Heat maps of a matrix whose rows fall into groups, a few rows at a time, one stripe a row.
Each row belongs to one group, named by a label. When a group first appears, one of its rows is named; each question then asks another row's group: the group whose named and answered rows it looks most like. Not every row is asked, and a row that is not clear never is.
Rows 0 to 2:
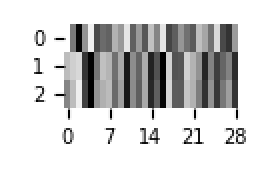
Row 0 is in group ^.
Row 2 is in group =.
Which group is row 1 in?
=
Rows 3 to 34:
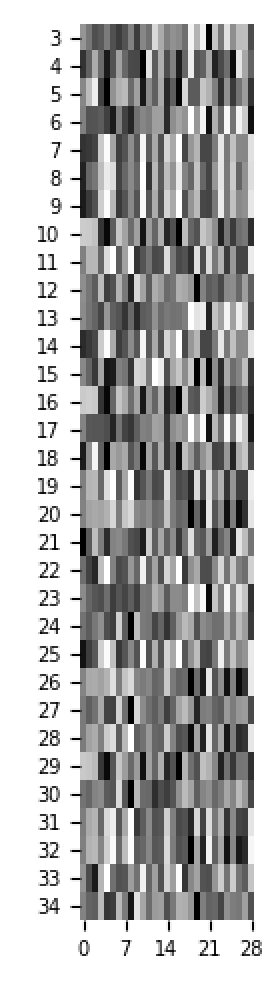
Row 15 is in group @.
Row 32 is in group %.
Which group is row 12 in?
@
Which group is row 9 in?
^
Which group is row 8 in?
^
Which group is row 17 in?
@
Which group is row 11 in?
%
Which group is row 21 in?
=
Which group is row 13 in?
@
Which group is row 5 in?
=
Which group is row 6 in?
@
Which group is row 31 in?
%
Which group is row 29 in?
=
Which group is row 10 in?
=
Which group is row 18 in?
=
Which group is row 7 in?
^
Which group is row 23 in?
@
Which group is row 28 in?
%
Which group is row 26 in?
%
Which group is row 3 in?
@
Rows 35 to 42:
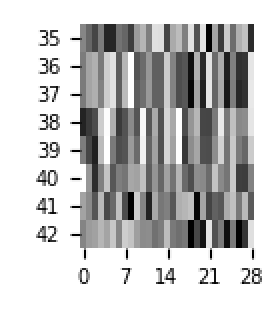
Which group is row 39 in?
^
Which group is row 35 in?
@
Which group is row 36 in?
%
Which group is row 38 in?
^
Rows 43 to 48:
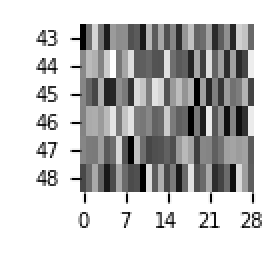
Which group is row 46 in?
%
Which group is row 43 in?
=
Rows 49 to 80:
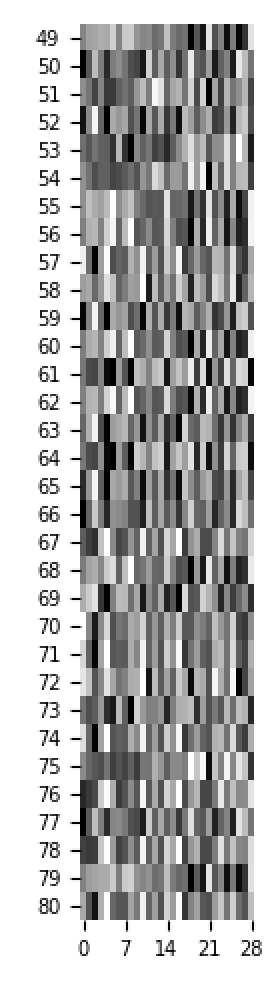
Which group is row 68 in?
%
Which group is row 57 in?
^
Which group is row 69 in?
=
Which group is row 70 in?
^
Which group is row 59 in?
=
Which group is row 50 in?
=
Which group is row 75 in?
@
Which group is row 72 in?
^
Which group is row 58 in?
^
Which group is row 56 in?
%
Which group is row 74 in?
^
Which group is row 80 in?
^
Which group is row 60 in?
%
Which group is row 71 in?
^
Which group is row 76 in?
^
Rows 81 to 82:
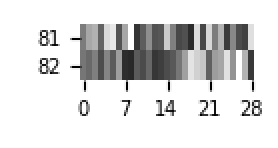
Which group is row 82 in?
@
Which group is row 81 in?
%
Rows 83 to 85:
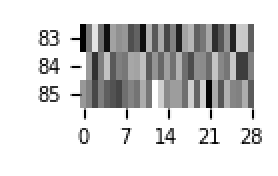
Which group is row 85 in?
@
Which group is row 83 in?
=
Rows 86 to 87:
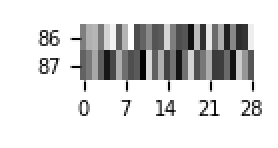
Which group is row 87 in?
=
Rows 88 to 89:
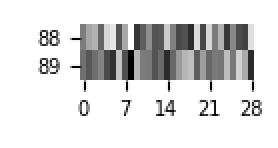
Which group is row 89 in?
@
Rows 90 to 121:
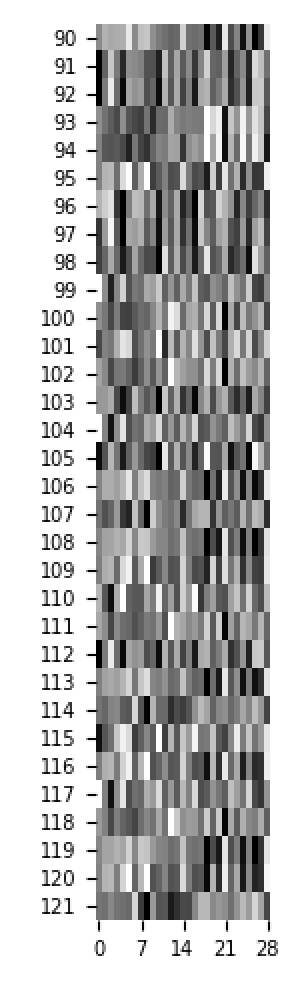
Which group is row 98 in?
=
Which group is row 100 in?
@
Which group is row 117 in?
^
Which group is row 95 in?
%
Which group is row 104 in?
^
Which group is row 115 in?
^
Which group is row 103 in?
=
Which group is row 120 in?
%
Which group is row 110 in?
^
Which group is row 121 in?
@
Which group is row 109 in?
%
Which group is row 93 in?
@
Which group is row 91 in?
=
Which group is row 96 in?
=
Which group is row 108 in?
%
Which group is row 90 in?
%
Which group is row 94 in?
@
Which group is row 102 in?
@
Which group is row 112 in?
=
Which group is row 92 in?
=
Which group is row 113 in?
%
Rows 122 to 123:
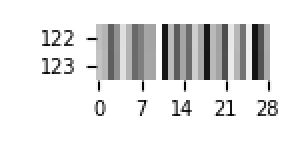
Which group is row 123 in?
^
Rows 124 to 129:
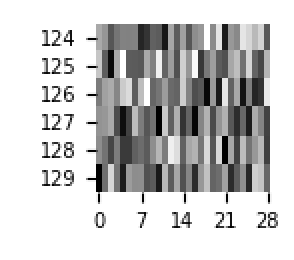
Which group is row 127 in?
=
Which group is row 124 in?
@
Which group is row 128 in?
@
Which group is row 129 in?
=
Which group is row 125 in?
^
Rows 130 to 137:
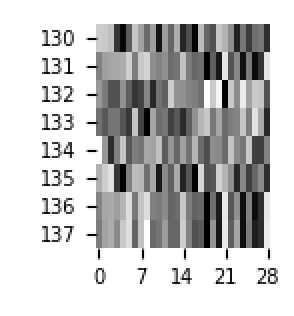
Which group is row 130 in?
=
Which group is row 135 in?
=
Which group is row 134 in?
^
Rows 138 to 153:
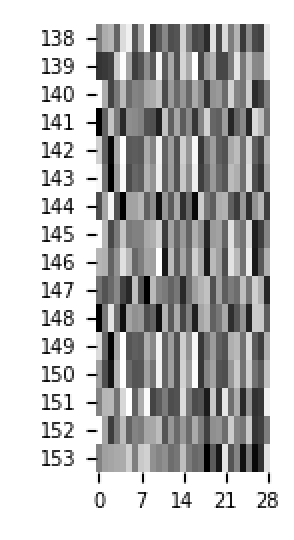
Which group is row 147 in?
@
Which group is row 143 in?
^
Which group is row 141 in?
=
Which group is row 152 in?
^
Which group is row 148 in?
=
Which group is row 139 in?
^
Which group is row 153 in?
%
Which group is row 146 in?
^
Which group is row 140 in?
^
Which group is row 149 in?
^
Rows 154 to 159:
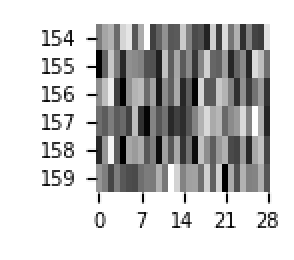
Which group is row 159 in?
@
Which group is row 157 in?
@
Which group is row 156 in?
=
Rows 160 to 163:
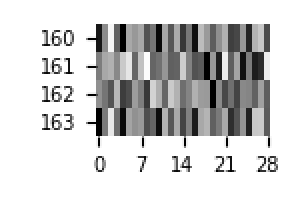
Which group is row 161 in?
%
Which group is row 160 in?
=
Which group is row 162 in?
@
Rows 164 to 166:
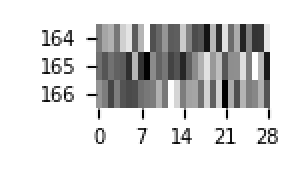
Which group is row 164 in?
%
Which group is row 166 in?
@
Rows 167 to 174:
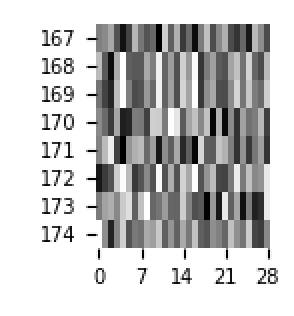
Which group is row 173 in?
%
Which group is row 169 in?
^
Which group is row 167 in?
=
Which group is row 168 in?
^
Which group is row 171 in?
=
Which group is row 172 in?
^
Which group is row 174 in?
^
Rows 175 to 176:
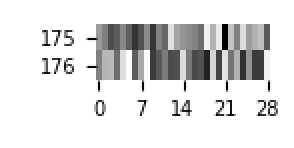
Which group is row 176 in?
%
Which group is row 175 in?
@
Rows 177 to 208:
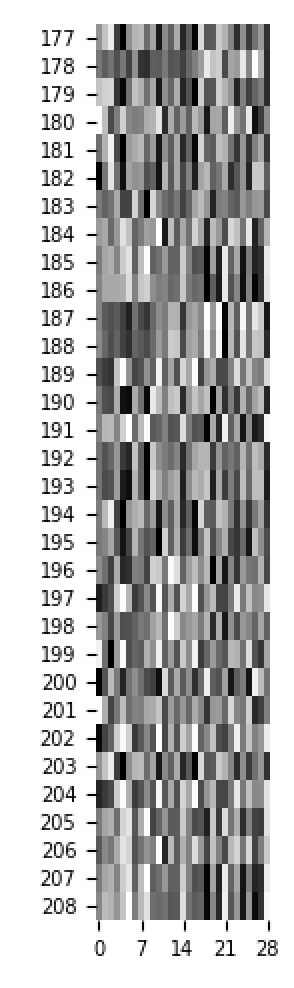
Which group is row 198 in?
@
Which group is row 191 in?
%
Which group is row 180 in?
^
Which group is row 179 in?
=
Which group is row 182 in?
=
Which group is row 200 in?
=
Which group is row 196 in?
@
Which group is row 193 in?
@
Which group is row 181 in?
=
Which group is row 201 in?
^
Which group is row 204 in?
^
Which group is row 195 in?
=
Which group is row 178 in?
@
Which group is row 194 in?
=
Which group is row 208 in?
%
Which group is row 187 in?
@
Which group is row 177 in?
=
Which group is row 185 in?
%
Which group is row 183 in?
@
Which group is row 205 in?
%
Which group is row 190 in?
@
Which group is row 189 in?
^
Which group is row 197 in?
^
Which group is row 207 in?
%
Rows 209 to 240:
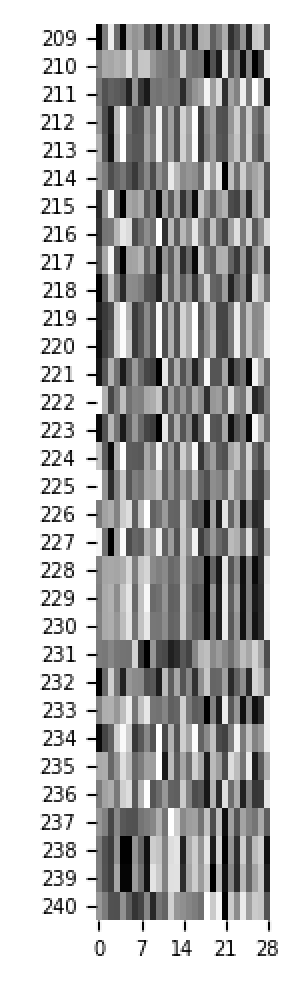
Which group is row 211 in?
@
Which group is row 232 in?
=
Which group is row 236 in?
%
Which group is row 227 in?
^
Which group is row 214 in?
@
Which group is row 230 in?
%
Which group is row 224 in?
^
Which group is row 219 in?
^
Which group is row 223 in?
=
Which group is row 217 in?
=
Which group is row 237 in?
@
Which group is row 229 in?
%
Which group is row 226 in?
%
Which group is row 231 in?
@
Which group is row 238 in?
@
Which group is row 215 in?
=
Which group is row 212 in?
^
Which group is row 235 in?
^
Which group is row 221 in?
=
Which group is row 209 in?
=
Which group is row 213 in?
^
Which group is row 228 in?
%
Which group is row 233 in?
%
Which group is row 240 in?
@
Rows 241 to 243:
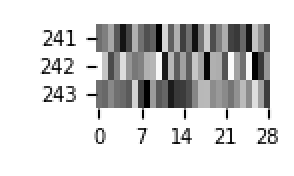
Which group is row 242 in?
^
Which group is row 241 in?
=
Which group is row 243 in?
@
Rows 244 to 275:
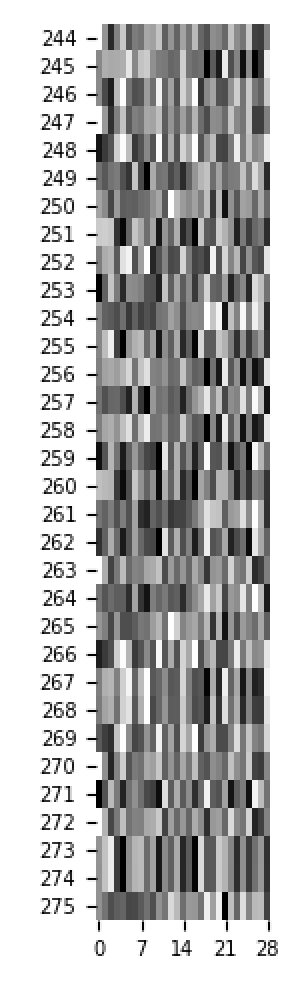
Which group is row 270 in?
^
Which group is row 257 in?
@
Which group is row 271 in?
=
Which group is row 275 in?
@
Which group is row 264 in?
@
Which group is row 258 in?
%
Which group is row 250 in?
@
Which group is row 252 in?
%
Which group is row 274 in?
=
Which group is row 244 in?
^
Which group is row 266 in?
^
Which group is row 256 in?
%
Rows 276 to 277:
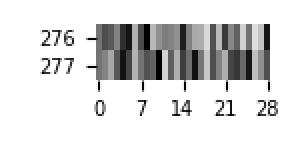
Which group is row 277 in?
=
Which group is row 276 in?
@
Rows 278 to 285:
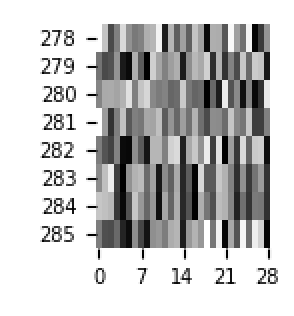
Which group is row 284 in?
=
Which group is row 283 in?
=
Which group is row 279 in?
@
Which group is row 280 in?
%
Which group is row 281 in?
^
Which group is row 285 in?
@
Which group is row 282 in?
@
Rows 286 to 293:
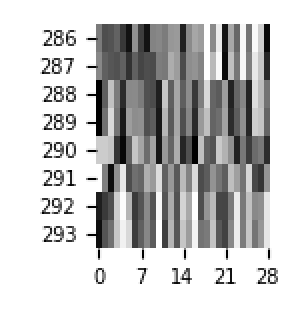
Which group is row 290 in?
=
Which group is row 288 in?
=
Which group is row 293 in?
^
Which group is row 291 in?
^
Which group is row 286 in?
@
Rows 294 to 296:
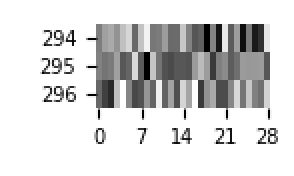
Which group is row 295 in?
@
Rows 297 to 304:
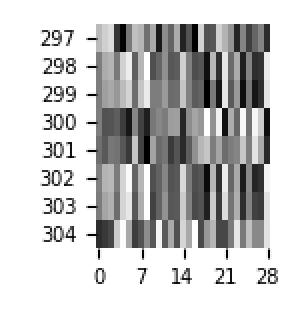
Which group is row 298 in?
%
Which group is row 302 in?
%
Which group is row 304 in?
^
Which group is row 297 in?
=
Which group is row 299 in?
%
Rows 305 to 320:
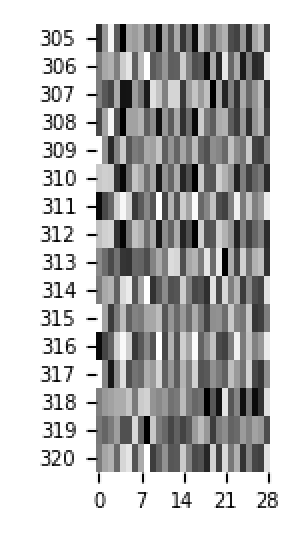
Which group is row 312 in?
=
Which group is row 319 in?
@
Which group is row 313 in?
@
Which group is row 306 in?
%
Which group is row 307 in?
@
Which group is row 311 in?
^
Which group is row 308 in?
=
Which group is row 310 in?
=
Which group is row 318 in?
%
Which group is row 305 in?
=
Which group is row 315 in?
^
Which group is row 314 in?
%
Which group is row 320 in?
%
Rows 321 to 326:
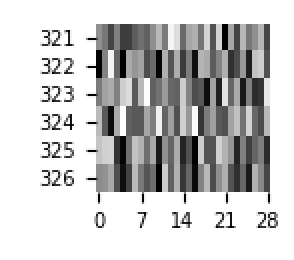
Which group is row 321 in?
@
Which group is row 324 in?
^
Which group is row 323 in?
%
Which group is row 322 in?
=
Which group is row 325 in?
=
